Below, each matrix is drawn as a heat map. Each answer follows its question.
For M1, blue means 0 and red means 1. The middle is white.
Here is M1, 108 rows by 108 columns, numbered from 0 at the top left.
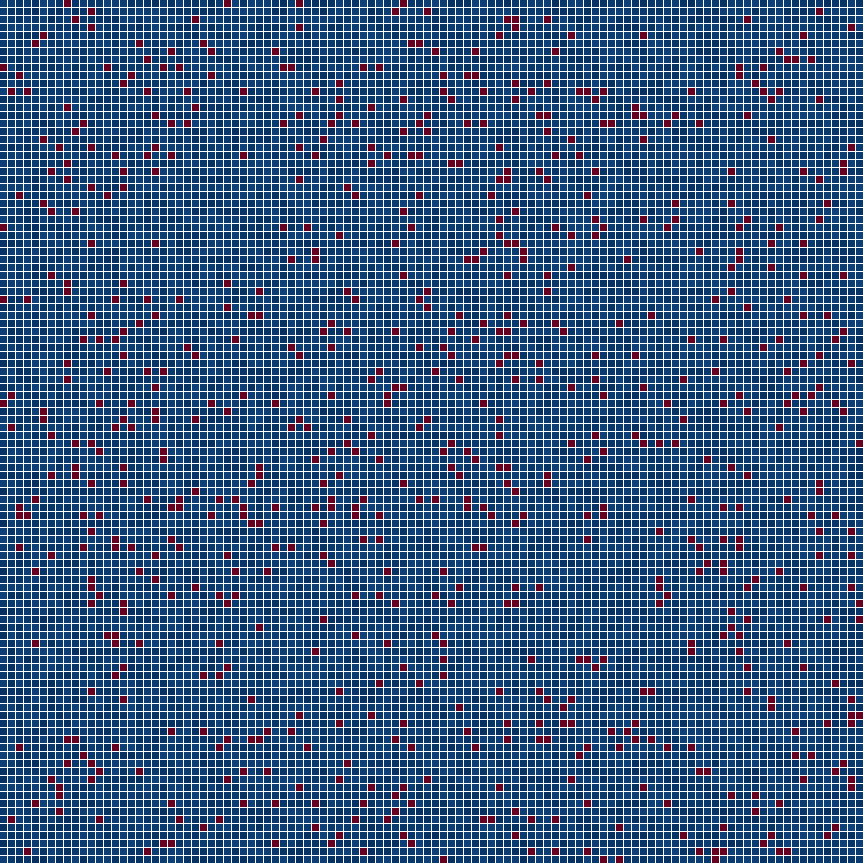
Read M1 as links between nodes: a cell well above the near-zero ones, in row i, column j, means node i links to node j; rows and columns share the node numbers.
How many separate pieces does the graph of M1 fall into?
1
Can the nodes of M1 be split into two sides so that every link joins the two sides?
yes
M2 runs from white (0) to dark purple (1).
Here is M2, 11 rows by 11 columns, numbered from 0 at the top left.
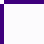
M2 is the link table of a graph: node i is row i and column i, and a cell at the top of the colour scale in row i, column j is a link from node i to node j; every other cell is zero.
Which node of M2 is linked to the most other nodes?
node 0
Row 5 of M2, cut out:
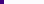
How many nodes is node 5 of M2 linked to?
1
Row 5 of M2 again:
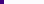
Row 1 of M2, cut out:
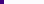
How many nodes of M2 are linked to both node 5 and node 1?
1
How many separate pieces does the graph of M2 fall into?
1
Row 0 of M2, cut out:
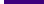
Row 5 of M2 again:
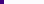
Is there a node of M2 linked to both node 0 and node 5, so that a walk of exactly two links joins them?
no
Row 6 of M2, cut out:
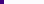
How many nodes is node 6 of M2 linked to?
1
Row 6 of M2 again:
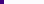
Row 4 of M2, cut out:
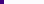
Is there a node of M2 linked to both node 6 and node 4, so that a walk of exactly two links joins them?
yes
